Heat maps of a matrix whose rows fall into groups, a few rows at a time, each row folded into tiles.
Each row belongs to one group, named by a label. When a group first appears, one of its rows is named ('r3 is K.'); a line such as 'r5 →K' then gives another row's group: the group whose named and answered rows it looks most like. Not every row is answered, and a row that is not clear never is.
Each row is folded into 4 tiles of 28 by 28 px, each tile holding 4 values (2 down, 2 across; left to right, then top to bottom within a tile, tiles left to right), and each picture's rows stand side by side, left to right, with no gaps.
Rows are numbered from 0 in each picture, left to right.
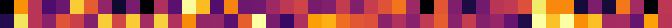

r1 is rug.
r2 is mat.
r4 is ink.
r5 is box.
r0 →rug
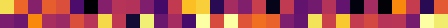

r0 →mat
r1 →ink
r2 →box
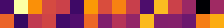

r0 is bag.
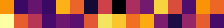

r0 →box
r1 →bag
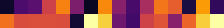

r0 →box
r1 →ink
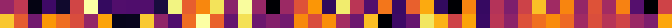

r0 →rug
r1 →ink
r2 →rug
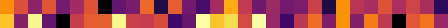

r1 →box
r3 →mat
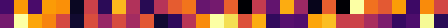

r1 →mat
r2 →box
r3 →bag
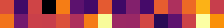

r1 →ink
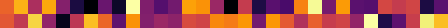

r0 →mat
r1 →rug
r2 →rug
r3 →mat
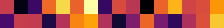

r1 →ink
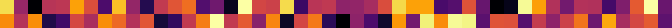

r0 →mat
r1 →mat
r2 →bag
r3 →ink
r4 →rug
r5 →rug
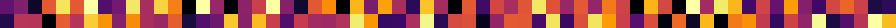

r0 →ink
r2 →bag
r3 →bag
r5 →bag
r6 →bag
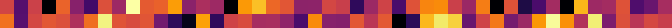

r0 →box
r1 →bag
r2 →bag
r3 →ink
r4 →box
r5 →bag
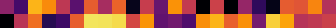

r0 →ink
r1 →box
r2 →rug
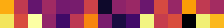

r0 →mat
